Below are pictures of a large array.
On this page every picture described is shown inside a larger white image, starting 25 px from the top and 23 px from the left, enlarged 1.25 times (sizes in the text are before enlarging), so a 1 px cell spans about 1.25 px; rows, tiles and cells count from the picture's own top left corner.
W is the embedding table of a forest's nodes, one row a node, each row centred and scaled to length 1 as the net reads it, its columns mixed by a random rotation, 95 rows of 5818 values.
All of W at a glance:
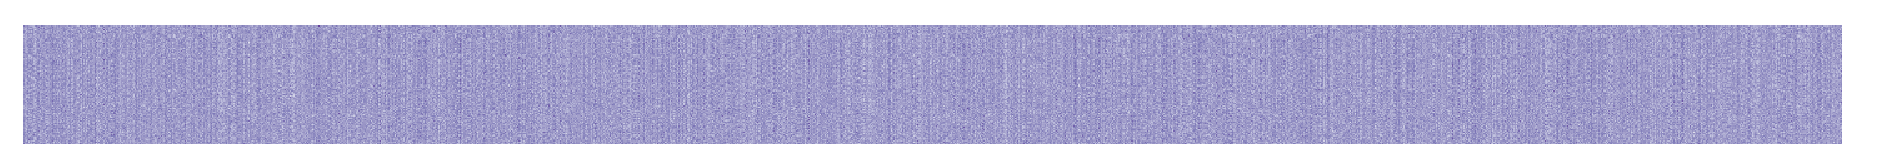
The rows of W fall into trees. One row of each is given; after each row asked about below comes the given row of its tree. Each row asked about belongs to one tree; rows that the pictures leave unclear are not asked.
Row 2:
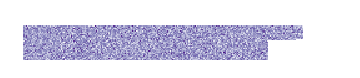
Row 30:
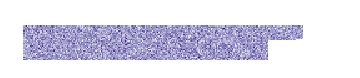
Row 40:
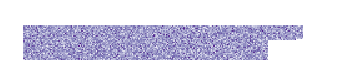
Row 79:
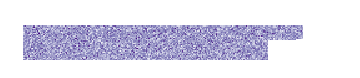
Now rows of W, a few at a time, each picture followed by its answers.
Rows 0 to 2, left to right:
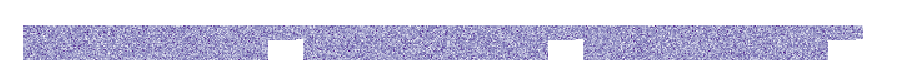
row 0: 79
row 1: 30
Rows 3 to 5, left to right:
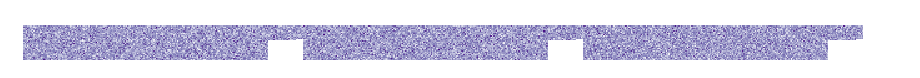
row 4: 79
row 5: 79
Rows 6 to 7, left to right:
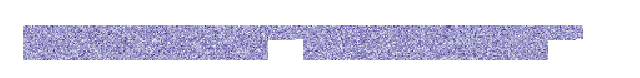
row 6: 30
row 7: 2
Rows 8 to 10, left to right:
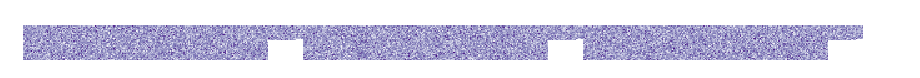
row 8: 2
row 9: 2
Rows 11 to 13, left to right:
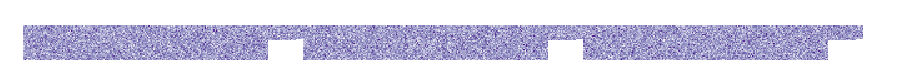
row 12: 30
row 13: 40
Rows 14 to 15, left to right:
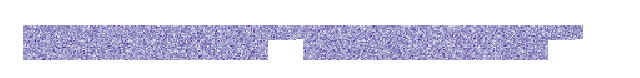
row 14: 30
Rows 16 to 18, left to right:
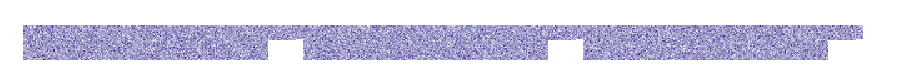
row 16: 30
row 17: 30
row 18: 2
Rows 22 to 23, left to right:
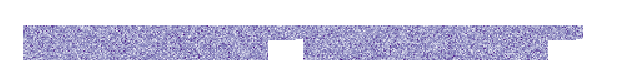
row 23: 40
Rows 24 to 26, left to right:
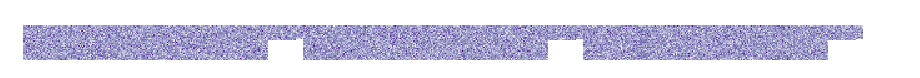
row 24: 40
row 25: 79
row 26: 2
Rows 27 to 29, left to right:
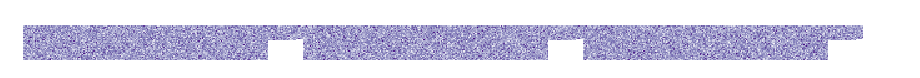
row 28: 30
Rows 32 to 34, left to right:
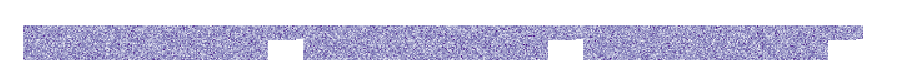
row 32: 40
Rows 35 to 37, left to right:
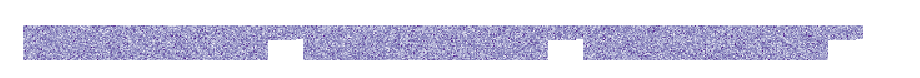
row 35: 30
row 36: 40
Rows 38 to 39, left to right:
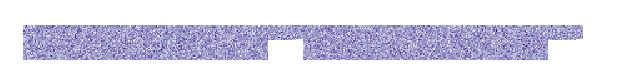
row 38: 30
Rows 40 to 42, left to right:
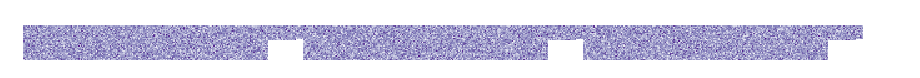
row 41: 79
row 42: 79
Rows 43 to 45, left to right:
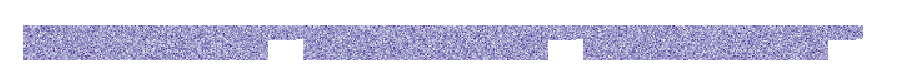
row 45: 40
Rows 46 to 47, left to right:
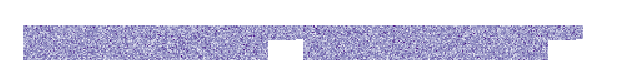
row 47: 79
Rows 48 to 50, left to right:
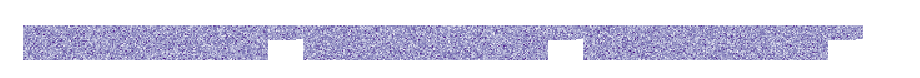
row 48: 79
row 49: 30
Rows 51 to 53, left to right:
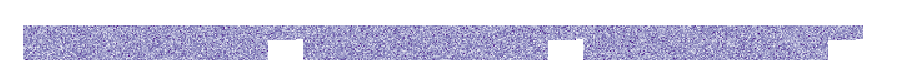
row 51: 2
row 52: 40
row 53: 30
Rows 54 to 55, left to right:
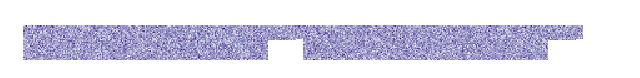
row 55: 79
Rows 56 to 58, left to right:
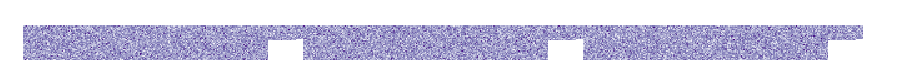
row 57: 79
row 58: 30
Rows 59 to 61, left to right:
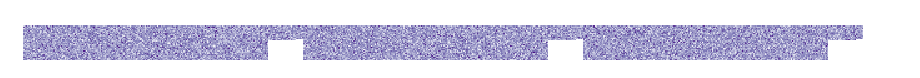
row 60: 30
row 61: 79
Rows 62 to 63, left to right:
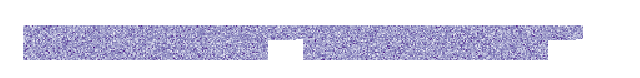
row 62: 30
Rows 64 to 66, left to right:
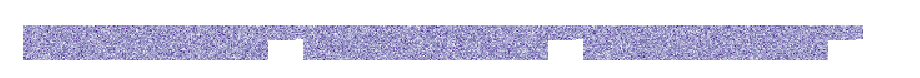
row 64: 2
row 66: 2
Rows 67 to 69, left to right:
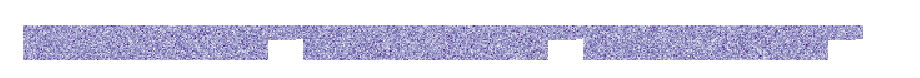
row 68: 40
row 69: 30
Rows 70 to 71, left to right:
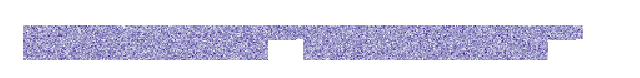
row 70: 40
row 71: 2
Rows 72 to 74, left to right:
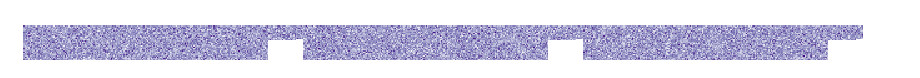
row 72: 79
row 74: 40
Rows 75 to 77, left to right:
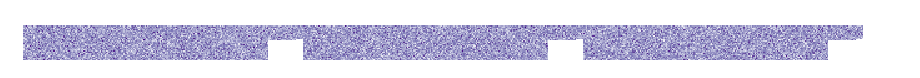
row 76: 79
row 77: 40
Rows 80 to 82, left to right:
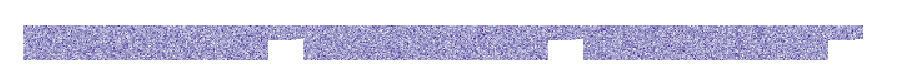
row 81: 30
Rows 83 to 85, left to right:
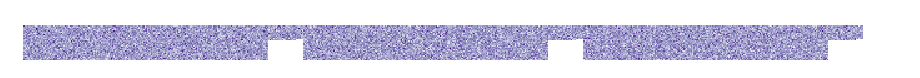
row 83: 79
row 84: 30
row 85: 40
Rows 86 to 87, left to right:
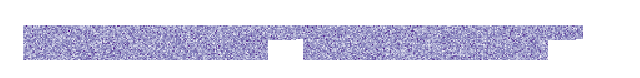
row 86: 30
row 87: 40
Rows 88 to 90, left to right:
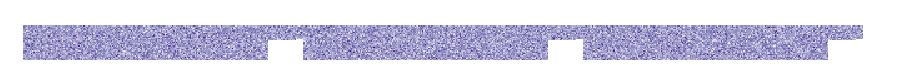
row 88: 40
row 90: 30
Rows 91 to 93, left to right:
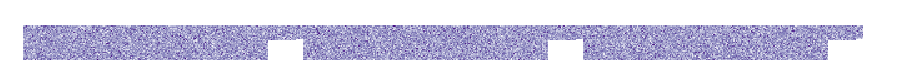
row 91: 30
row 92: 79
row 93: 40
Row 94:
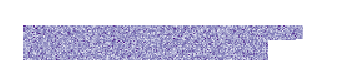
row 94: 79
